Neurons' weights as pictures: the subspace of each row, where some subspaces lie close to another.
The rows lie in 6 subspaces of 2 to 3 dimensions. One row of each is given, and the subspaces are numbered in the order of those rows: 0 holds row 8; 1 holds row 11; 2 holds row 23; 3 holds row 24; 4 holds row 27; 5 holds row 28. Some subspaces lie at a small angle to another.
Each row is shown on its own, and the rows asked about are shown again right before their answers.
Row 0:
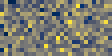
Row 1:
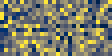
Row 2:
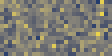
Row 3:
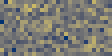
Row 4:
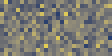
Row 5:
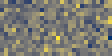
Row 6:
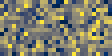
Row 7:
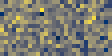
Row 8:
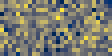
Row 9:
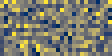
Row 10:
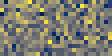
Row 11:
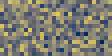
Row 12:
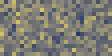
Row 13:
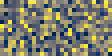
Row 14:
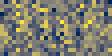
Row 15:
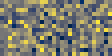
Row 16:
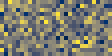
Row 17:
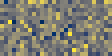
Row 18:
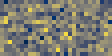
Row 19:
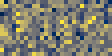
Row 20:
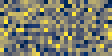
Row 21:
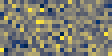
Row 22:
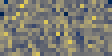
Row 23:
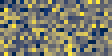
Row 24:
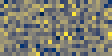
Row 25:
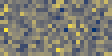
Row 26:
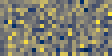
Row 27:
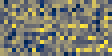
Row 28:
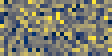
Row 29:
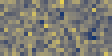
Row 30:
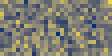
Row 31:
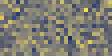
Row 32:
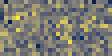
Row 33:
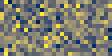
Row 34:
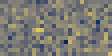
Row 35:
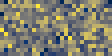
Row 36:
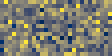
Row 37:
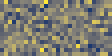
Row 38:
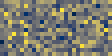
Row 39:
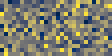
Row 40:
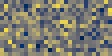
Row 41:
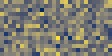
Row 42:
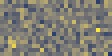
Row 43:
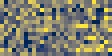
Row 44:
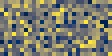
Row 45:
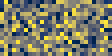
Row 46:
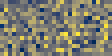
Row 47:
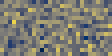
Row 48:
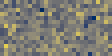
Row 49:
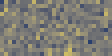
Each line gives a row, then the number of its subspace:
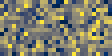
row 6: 0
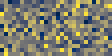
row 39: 1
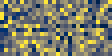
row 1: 0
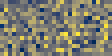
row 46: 1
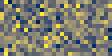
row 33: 5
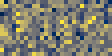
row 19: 2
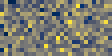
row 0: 1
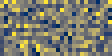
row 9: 3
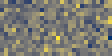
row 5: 3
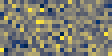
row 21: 5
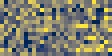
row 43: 4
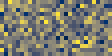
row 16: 1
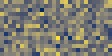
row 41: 3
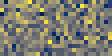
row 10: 3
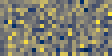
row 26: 4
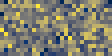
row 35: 0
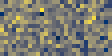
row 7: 3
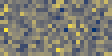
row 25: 0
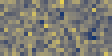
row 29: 0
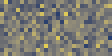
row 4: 1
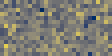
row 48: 0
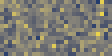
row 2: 2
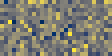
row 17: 5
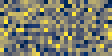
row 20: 3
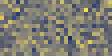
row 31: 0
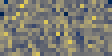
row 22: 2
